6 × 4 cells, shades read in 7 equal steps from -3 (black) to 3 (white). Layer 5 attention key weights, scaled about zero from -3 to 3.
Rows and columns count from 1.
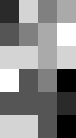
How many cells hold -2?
2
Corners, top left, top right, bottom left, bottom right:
-2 1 2 -3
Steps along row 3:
same down up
